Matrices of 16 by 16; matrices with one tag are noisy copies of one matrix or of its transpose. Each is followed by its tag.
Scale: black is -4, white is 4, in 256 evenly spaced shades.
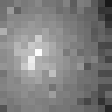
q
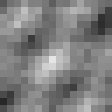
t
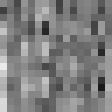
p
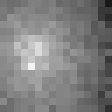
q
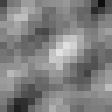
t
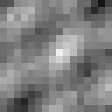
t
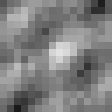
t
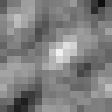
t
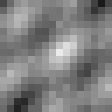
t
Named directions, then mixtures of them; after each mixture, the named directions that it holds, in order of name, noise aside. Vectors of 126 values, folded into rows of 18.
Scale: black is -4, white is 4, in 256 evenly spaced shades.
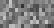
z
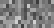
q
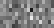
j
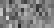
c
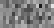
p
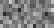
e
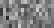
c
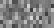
e, j, q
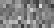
p, q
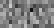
j, p, z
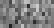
c, q, z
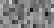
e, j, z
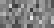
e, j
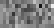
p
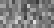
q
